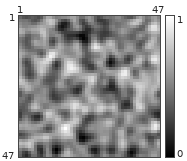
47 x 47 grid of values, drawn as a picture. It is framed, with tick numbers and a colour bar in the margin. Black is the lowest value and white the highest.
On average the colour sits 50% of the way up the scale. The top middle is the ninth with the lowest average. The texture is blotchy. The halves do not mirror each other. No single row or column stands out from its neighbours. There are no lone odd cells.
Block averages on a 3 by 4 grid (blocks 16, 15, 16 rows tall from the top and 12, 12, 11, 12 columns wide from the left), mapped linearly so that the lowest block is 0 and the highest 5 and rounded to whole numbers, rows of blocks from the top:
4014 / 2425 / 2322
